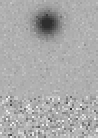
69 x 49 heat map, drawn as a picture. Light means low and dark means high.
A single bump stands in the top middle. A horizontal seam about 70% of the way down splits the table, and the top part is calmer. The values are skewed, with a long tail toward high values. The ninth with the highest average is the top middle.
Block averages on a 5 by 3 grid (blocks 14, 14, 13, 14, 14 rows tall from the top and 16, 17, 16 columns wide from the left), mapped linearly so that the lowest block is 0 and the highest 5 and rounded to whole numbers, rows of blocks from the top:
0 5 0 | 0 2 0 | 0 0 0 | 0 0 0 | 0 0 0
